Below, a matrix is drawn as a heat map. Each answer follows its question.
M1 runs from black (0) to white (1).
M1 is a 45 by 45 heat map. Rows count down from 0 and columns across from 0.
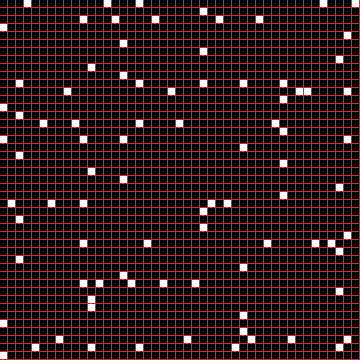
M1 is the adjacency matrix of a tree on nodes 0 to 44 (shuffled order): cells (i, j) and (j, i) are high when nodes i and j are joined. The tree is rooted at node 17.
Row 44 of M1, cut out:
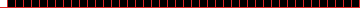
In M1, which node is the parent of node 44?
0
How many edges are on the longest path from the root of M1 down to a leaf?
3
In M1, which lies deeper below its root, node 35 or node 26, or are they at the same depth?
node 26
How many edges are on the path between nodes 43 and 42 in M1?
1
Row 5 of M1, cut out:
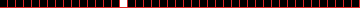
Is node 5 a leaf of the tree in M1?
yes
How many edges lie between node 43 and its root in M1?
1
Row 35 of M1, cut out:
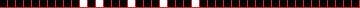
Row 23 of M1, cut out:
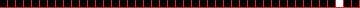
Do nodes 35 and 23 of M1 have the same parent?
no
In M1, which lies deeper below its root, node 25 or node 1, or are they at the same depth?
node 1
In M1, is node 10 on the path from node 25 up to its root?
yes
